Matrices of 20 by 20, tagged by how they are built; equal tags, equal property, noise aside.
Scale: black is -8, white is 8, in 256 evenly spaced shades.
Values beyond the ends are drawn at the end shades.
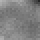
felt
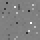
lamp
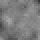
felt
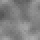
felt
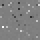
lamp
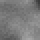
felt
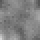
felt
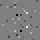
lamp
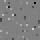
lamp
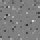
lamp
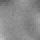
felt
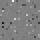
lamp
